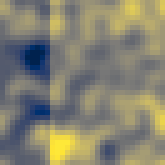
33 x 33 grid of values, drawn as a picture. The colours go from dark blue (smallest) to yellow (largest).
Grain: blotchy. Ninth with the lowest average: middle left. Seam: vertical, 30% of the way across, the right part higher.
